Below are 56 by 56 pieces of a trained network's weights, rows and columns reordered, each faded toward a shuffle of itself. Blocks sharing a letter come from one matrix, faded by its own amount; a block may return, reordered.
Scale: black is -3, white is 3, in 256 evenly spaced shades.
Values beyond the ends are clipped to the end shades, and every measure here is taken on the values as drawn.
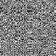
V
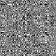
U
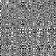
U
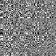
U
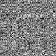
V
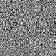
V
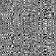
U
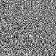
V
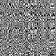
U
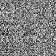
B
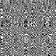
U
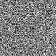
B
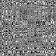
U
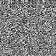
B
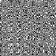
U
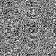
B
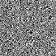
B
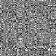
U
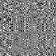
U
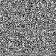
B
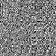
V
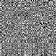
V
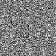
B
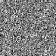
B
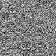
B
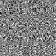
V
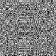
V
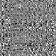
U
